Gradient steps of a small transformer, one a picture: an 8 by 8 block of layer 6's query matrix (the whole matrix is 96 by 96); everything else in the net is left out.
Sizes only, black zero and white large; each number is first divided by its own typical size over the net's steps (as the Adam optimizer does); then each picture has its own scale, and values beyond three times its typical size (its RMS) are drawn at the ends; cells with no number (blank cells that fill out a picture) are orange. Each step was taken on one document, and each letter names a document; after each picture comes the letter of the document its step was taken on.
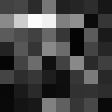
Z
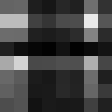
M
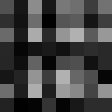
Z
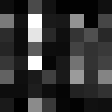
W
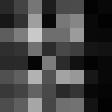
Z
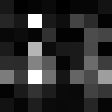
W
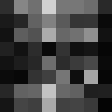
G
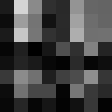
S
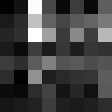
W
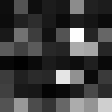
S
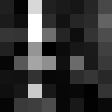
W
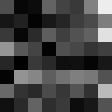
S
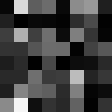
S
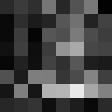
G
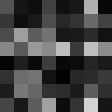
S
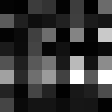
W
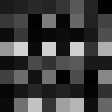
Z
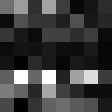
G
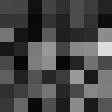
G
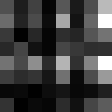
M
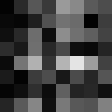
Z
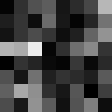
S
